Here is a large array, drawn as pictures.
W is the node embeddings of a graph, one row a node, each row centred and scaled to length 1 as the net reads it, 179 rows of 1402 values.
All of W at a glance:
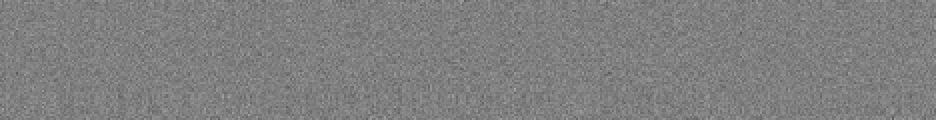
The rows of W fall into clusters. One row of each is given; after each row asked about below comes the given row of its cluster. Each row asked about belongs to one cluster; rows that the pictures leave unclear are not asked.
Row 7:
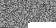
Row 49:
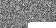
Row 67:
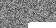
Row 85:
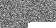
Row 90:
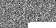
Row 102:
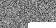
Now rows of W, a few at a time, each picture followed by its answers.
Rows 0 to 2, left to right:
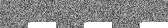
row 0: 49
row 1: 49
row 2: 90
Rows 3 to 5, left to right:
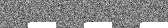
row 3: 7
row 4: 7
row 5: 49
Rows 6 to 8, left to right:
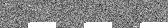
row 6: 90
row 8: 102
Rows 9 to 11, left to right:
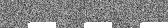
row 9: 7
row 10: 102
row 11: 49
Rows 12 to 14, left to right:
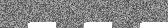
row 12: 7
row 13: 49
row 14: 102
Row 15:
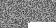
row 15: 90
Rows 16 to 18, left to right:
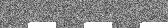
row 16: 67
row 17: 67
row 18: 85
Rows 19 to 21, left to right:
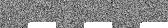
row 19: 49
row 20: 90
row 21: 85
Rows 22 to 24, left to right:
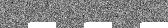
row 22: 90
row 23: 49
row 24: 102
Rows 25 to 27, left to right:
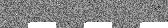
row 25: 7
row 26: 85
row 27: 49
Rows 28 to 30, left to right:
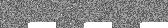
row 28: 90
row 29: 67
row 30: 90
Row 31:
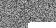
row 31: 102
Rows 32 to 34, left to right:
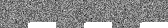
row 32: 90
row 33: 102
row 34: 49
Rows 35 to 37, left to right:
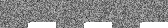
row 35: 85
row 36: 67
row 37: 49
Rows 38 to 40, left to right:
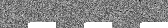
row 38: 90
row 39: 67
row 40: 102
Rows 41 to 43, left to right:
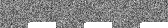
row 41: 49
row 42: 102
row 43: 102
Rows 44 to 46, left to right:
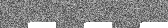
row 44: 90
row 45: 67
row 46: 85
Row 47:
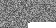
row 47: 7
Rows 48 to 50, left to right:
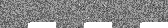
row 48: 85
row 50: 49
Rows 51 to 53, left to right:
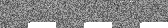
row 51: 85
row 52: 49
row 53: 7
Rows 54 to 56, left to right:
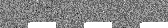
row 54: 49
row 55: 90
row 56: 7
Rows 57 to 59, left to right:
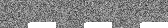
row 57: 7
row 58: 102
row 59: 67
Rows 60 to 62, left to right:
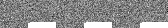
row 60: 85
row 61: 90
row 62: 67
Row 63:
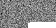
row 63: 90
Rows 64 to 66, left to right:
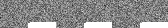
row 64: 7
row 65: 102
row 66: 67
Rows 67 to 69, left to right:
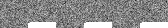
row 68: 49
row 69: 102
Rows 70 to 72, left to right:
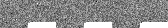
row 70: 49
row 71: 49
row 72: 85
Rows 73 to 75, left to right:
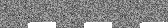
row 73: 7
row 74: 90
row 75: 7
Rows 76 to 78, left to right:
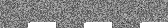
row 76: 85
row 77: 90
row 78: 90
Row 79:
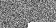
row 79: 85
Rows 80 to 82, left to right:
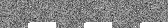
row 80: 102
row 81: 102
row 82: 102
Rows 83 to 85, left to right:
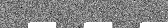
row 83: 90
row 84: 49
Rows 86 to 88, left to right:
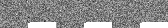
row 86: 7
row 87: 85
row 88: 67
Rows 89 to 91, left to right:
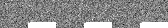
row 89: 90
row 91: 67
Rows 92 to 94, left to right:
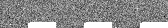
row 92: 90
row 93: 49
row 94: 85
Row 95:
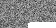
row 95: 67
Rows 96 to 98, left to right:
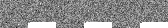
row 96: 49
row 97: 90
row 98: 7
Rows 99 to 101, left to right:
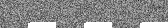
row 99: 85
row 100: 102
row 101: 49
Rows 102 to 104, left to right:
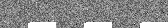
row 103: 85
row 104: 67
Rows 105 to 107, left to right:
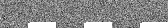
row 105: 7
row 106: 90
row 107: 85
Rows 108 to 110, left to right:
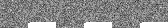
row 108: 7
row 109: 67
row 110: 7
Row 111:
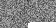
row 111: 102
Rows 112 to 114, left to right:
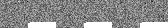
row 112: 7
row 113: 7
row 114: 49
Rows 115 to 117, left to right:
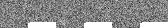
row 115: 90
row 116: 102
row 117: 85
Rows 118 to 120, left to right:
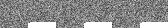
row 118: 85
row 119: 67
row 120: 67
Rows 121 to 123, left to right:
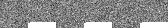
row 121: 90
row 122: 67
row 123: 90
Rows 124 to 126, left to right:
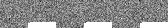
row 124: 49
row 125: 85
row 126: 102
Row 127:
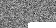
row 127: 67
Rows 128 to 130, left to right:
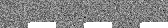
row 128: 85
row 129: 7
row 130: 7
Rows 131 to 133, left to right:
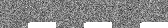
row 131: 102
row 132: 7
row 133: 67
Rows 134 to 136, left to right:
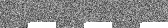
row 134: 85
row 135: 67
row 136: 85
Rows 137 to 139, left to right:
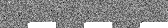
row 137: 7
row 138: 90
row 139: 85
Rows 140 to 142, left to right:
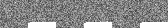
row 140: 49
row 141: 7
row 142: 102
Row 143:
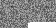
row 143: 49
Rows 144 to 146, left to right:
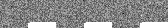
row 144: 102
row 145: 102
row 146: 49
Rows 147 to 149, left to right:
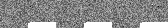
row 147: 102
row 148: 85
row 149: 49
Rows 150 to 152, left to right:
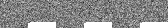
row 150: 85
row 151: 67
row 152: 49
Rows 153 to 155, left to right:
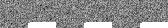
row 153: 49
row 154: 49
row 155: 102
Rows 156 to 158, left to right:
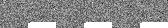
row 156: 85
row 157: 102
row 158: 90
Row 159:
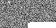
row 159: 7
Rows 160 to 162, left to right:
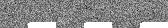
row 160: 7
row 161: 102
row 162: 85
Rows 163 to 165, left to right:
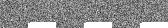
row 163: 85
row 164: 49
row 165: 7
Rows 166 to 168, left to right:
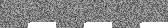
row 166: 85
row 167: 85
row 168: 7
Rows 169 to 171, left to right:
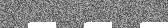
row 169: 7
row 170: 85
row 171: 90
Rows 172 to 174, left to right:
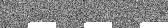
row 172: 85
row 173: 102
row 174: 67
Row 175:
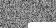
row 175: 49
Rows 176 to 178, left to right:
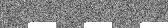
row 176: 67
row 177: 102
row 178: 67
